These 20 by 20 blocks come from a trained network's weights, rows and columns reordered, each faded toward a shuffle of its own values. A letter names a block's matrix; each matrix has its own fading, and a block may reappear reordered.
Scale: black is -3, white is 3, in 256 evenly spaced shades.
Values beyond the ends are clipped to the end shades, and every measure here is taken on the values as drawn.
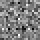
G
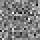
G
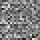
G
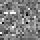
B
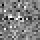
B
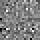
B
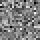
B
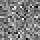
G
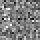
B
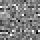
B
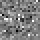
B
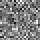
G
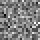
G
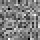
G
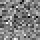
B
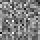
G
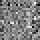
G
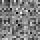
G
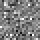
B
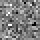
B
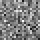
G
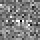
B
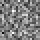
G
